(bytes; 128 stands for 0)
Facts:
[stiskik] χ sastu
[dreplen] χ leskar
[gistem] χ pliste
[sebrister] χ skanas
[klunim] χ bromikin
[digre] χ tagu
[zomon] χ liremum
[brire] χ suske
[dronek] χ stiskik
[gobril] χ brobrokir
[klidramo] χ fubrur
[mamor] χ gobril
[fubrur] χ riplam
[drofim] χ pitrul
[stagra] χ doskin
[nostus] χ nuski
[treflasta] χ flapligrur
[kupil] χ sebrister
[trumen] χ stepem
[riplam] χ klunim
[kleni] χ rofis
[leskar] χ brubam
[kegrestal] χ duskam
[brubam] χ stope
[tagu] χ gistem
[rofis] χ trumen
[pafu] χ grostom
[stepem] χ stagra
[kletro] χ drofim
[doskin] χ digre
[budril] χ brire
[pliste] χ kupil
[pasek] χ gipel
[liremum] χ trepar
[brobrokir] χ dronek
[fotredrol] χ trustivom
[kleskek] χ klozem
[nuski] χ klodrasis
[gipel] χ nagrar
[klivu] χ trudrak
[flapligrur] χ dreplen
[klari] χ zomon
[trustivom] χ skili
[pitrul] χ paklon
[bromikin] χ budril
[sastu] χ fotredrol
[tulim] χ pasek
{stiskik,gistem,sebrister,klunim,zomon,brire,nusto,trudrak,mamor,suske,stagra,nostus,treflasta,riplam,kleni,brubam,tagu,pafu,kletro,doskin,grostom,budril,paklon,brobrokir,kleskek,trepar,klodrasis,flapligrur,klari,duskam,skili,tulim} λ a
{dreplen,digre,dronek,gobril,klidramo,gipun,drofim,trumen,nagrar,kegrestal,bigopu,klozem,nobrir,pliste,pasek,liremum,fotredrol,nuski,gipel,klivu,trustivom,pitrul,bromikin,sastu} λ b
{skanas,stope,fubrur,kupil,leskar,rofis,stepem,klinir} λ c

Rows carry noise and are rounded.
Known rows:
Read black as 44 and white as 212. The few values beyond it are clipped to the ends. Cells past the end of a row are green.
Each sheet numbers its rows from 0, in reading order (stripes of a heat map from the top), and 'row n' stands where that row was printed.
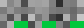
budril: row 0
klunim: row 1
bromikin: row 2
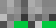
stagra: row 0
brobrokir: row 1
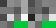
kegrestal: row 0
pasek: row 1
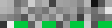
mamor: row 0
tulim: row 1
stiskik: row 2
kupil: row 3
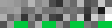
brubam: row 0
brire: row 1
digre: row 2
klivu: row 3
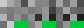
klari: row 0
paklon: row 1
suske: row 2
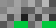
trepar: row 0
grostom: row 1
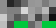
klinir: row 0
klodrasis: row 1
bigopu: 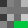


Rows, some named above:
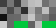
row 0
klozem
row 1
nostus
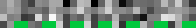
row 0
stagra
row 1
kegrestal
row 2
skanas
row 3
skanas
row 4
stope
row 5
pliste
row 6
kleni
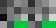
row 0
nagrar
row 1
gipel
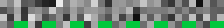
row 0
skili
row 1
rofis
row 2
sebrister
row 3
kleni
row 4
klodrasis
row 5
riplam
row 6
pitrul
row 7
trumen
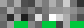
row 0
suske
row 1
klidramo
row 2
kleni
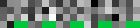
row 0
trustivom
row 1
klivu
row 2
nuski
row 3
skanas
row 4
gobril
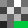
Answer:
trudrak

